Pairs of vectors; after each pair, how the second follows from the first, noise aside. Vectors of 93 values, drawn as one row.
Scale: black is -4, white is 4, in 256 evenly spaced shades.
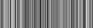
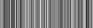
negated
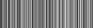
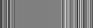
partly zeroed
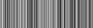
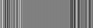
partly zeroed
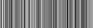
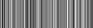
negated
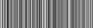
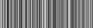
copied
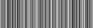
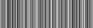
copied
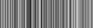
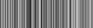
copied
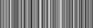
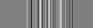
partly zeroed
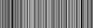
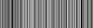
copied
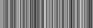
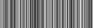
copied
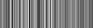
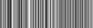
sign-scrambled
